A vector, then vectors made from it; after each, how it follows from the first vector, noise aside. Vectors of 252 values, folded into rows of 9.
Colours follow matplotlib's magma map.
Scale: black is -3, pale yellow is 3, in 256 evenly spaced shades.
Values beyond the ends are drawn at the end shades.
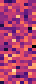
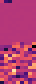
partly zeroed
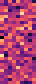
reversed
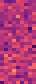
shrunk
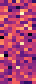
reversed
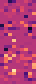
partly zeroed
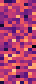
copied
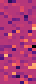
partly zeroed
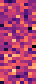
copied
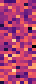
copied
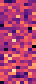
copied
